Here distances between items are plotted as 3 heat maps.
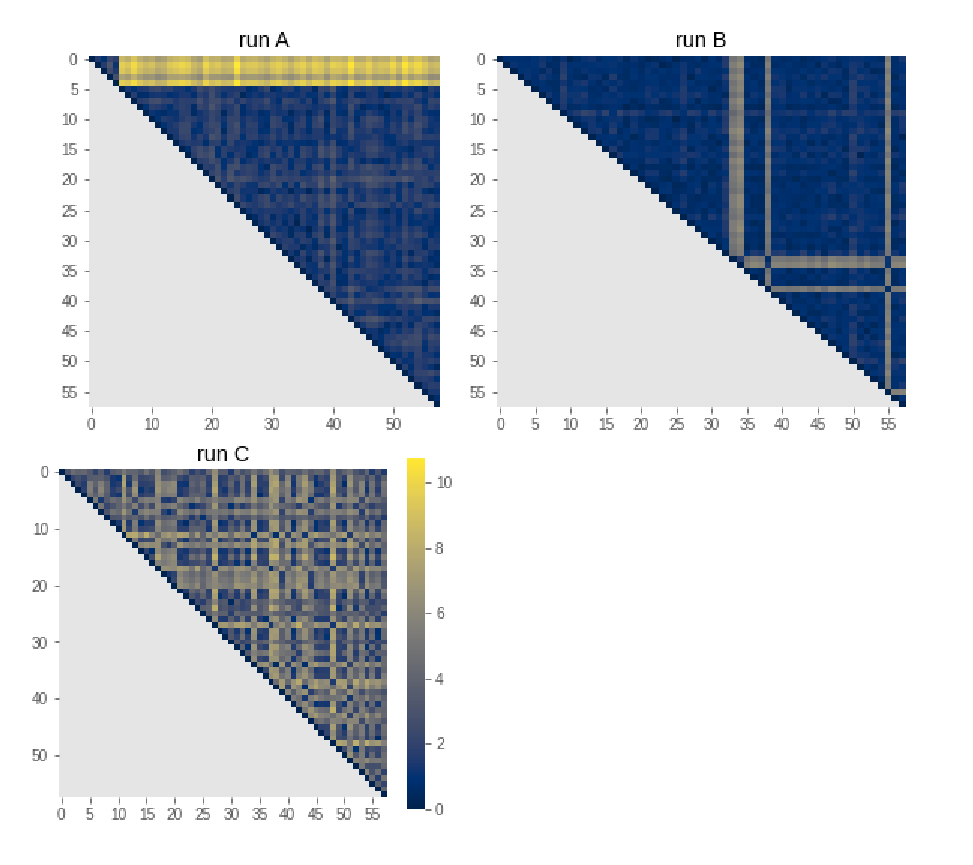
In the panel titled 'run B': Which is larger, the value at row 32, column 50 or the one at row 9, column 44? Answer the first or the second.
the first
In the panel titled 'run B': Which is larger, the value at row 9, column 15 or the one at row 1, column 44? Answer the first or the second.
the first
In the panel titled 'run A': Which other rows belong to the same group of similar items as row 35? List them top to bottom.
5, 6, 7, 8, 9, 10, 11, 12, 13, 14, 15, 16, 17, 18, 19, 20, 21, 22, 23, 24, 25, 26, 27, 28, 29, 30, 31, 32, 33, 34, 36, 37, 38, 39, 40, 41, 42, 43, 44, 45, 46, 47, 48, 49, 50, 51, 52, 53, 54, 55, 56, 57
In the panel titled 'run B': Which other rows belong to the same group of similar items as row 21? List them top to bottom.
0, 1, 2, 3, 4, 5, 6, 7, 8, 9, 10, 11, 12, 13, 14, 15, 16, 17, 18, 19, 20, 22, 23, 24, 25, 26, 27, 28, 29, 30, 31, 32, 35, 36, 37, 39, 40, 41, 42, 43, 44, 45, 46, 47, 48, 49, 50, 51, 52, 53, 54, 56, 57
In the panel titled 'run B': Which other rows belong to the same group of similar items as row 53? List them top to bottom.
0, 1, 2, 3, 4, 5, 6, 7, 8, 9, 10, 11, 12, 13, 14, 15, 16, 17, 18, 19, 20, 21, 22, 23, 24, 25, 26, 27, 28, 29, 30, 31, 32, 35, 36, 37, 39, 40, 41, 42, 43, 44, 45, 46, 47, 48, 49, 50, 51, 52, 54, 56, 57
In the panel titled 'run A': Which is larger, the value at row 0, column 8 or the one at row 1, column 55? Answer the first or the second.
the second
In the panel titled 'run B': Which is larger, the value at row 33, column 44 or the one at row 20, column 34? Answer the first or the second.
the second
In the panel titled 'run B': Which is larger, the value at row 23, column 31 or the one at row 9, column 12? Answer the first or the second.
the second
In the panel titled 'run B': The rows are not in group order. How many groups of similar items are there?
2
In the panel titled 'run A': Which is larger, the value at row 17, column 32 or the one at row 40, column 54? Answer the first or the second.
the second
